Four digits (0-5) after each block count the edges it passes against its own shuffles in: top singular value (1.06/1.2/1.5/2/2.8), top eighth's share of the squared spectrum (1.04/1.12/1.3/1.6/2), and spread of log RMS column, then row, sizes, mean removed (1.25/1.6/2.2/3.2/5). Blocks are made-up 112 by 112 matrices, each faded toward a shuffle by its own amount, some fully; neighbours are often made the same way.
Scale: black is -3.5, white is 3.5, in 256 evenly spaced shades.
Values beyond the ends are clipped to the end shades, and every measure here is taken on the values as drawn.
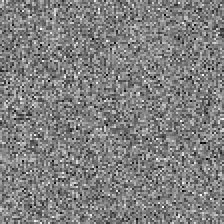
2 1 0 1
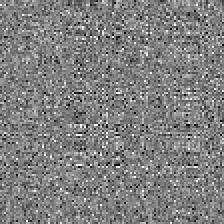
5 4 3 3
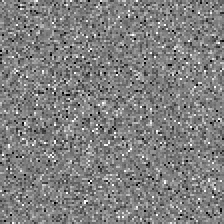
3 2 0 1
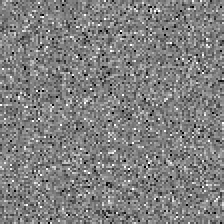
3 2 1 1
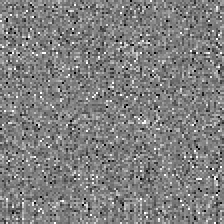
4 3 1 1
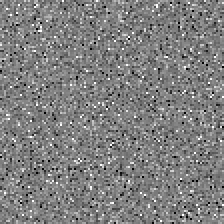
0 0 0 0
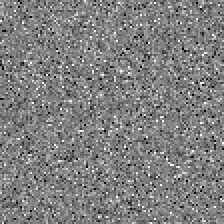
2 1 0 0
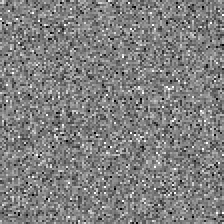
0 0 0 0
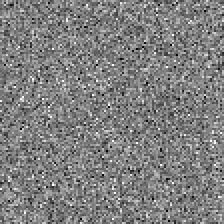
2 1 0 0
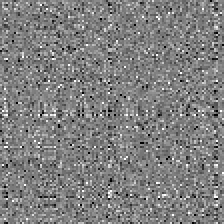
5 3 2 2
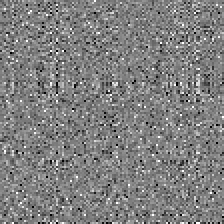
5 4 2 2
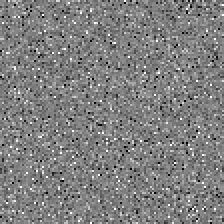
2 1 0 0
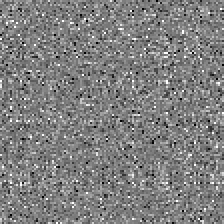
4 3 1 2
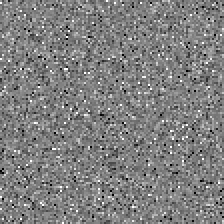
2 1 0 0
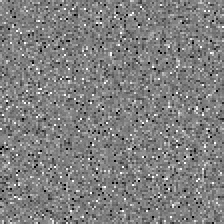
0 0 0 0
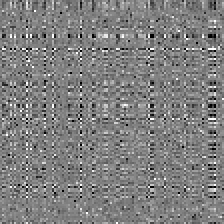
5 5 4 4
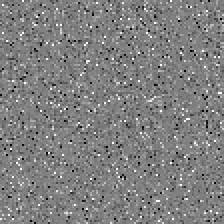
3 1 0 0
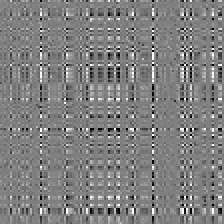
5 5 5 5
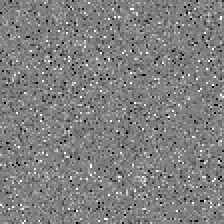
2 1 0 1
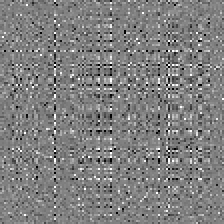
5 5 4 4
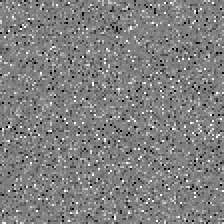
0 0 0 0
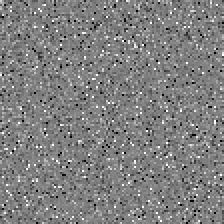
2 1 0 0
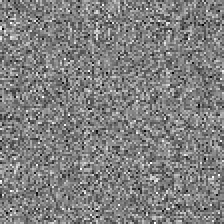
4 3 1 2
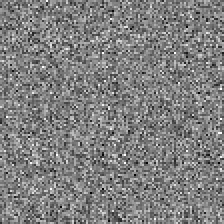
4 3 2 2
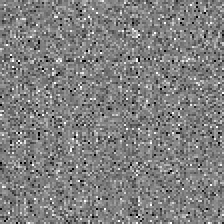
4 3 1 2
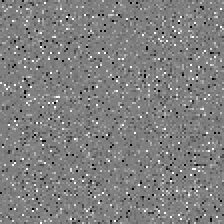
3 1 0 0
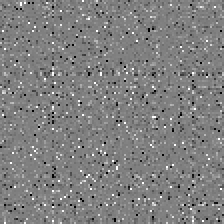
4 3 1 1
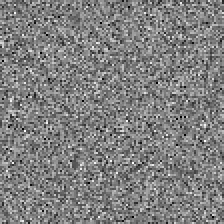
0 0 0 0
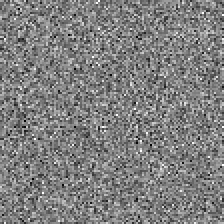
3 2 1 1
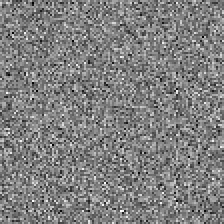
3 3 1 1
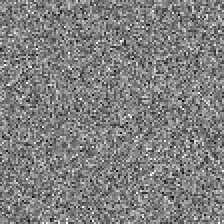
0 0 0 0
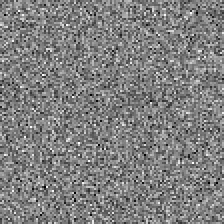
2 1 0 0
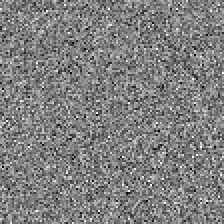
1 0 0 0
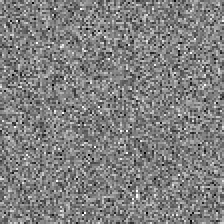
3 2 1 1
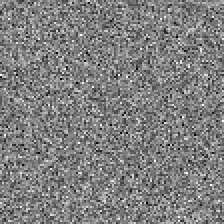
1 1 0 0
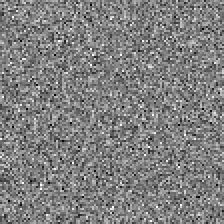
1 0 0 0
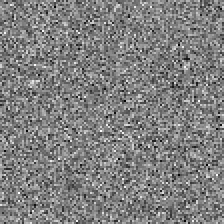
1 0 0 0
